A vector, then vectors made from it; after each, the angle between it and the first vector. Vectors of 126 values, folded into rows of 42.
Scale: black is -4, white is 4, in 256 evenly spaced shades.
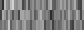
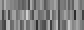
orthogonal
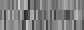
orthogonal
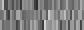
partly opposed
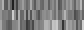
partly opposed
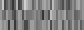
partly opposed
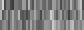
nearly opposite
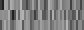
partly aligned
